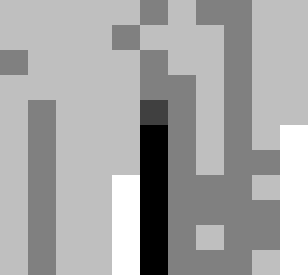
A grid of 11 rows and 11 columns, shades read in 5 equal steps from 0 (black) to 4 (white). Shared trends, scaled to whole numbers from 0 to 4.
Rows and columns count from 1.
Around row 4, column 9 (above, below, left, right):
2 2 3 3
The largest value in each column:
3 3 3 3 4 3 3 3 2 3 4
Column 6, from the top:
2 3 2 2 1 0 0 0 0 0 0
